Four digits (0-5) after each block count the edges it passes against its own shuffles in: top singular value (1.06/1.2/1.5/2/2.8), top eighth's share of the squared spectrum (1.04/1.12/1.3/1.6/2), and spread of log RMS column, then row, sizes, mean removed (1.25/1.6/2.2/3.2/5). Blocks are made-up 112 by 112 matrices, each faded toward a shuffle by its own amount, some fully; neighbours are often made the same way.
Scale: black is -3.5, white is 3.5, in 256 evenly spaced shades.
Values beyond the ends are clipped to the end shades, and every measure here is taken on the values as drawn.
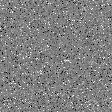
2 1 0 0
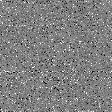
3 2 0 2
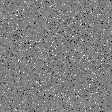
1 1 0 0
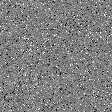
0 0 0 0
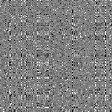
5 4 3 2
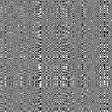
5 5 4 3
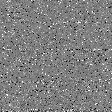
2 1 0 2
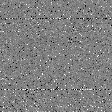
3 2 0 2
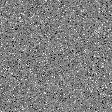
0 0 1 0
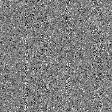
1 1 3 0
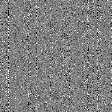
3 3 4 0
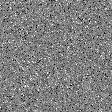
0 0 0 0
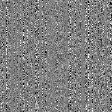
2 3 4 0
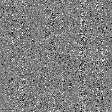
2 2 3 0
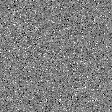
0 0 1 0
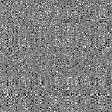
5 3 2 2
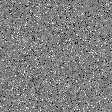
0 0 0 0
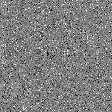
3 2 0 0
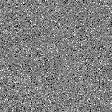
4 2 1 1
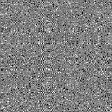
5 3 2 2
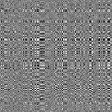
5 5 4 4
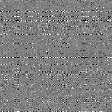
5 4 2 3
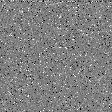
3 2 0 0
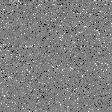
2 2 0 1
